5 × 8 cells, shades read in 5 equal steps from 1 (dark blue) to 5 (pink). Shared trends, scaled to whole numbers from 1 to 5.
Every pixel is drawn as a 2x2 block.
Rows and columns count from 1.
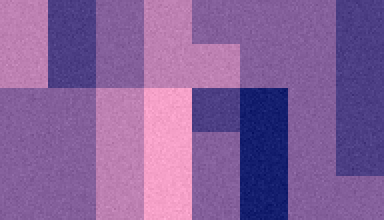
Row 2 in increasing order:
2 2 3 3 3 4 4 4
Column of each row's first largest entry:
1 1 4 4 4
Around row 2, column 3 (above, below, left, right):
3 4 2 4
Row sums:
24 25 23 24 25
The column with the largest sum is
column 4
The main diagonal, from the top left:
4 2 4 5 3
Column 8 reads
2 2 2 2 3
